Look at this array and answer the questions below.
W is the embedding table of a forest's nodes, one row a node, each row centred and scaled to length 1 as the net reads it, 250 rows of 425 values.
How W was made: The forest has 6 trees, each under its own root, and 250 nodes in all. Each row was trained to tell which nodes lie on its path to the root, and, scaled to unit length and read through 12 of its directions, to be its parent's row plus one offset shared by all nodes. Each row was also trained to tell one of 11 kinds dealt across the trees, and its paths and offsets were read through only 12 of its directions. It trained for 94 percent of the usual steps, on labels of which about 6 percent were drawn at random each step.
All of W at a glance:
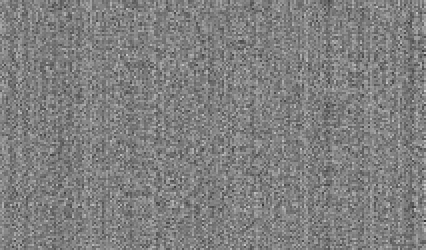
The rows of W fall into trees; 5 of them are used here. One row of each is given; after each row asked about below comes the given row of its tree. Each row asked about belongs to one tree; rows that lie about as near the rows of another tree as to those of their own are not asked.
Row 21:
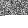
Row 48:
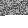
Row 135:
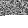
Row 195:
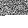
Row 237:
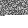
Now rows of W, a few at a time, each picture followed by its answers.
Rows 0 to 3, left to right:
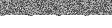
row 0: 48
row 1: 237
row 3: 135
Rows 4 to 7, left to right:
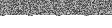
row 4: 195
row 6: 48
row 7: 48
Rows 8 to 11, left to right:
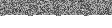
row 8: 21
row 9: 135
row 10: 195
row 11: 48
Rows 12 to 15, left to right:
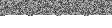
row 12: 135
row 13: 237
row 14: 135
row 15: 237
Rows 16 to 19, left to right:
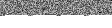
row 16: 237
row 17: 21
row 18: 135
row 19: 237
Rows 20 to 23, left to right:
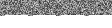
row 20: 237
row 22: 195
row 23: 195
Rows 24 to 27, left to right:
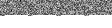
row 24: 195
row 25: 48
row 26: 135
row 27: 195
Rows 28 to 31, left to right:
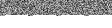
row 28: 195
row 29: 135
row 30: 135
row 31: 237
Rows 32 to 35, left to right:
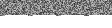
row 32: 195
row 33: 237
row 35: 48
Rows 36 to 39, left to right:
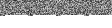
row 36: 237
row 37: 195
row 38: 237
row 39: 195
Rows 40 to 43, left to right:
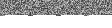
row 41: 21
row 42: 237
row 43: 21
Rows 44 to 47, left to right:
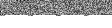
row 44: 195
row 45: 135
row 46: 237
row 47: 21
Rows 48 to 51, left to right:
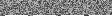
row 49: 21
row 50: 195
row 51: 237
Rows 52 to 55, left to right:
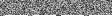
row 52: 195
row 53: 237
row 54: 135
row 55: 135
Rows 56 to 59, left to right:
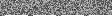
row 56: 237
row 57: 135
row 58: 135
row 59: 237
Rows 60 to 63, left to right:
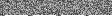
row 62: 195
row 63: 48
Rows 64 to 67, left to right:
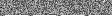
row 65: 48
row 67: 48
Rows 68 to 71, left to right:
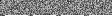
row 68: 195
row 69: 195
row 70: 135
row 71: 135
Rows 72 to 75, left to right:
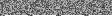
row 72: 237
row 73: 237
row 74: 21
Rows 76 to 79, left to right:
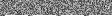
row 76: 135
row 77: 21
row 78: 48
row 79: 135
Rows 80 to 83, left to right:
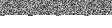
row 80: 237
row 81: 237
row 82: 195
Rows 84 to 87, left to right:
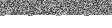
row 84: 237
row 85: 237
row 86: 135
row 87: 21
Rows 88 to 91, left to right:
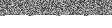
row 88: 237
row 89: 21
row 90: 48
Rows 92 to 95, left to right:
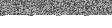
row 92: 195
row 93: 195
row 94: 135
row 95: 135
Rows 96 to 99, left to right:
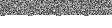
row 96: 135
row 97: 237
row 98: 195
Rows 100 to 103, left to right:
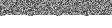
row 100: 195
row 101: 135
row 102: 135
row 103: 48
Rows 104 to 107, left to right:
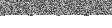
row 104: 195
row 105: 195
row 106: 48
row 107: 195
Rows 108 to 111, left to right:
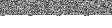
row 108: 195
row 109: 135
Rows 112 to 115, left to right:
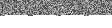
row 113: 237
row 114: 195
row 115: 237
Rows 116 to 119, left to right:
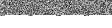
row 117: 48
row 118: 237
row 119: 135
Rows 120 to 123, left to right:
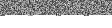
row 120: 135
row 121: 48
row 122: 195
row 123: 237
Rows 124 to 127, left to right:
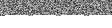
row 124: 195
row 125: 195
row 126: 237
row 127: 135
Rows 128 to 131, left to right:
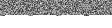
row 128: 135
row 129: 48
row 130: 135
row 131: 195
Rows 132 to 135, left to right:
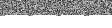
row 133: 48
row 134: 195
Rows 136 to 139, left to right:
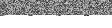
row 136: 48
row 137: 135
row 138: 195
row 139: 135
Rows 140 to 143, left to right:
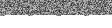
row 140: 237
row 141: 195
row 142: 195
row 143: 237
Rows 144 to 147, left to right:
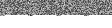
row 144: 237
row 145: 195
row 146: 48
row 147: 21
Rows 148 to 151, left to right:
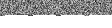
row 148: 135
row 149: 237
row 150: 237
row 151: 135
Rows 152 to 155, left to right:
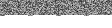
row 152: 135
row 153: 135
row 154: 48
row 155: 48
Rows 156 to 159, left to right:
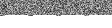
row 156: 21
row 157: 135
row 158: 237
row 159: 48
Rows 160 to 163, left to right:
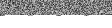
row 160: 237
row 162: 21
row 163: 48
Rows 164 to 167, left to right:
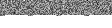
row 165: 195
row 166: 21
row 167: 135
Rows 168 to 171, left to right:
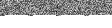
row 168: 48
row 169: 195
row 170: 195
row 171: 237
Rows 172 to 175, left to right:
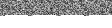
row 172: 135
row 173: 195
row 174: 48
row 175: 135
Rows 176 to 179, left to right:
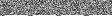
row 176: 48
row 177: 237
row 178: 237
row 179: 135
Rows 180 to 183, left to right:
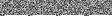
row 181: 135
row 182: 237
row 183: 48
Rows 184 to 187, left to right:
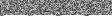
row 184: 48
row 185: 195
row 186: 135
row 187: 135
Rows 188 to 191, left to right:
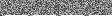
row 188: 237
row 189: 135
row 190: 48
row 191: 135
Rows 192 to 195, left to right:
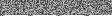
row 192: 195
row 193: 237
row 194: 48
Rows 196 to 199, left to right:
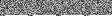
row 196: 237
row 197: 237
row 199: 237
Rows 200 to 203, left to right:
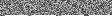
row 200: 237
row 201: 195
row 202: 135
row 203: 237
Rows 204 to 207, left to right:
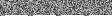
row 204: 195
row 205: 237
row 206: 237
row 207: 237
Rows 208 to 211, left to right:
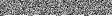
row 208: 195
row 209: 237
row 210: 195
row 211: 237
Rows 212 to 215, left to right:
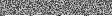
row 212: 237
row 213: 48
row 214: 135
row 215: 195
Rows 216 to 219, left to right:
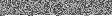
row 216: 237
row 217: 135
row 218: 48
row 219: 195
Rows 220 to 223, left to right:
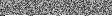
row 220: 135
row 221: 195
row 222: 135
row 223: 48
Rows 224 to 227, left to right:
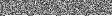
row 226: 195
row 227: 195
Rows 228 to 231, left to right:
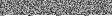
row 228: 48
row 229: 237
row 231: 237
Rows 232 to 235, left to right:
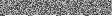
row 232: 195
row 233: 135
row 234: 21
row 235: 195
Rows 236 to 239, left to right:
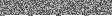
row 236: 237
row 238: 195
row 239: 195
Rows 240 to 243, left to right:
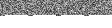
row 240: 237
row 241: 135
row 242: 195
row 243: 237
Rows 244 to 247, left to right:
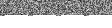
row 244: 195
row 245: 195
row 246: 135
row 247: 135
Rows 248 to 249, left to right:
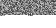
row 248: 195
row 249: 195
